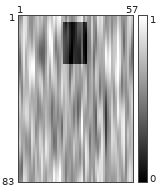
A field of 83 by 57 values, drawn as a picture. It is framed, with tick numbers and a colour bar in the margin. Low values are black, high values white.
The values are skewed, with a long tail toward low values. The ninth with the lowest average is the top middle. The grain runs up and down. In the top middle lies a patch that is lower than the rest.
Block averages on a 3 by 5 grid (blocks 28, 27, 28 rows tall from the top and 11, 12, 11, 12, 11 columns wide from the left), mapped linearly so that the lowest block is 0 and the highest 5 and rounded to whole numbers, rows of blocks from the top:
5 4 0 4 5 | 5 4 4 4 5 | 4 5 4 4 5
